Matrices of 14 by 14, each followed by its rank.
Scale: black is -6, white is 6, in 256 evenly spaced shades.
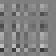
one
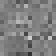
three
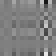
one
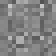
three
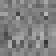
three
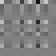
one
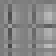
one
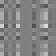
one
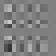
one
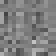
three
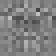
three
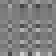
one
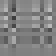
one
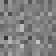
three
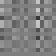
one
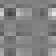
one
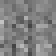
three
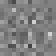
three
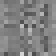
three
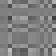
one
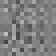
three
